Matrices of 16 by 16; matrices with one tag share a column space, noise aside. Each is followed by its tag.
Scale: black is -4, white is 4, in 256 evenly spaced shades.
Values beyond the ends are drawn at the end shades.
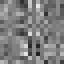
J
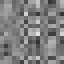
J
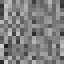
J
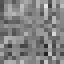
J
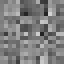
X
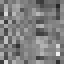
J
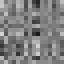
J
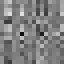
X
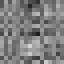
J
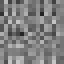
X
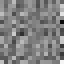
J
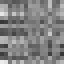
J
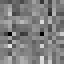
X
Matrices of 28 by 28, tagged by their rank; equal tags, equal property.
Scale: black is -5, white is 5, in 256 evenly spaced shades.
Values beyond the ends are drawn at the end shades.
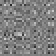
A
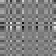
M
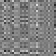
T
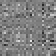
A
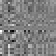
A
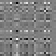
T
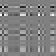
M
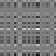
M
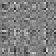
A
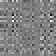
A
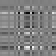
M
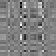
T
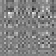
A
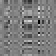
T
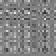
T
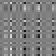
M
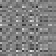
T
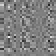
A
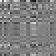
T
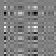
M
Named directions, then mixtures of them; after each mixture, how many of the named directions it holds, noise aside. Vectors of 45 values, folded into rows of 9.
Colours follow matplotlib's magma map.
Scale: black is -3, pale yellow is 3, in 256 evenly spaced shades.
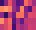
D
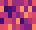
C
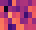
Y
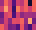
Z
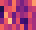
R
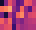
one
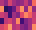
one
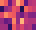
two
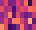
two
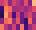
two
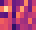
two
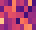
two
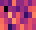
one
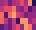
three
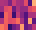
three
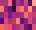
two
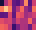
two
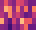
three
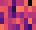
two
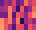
three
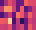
two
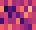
one
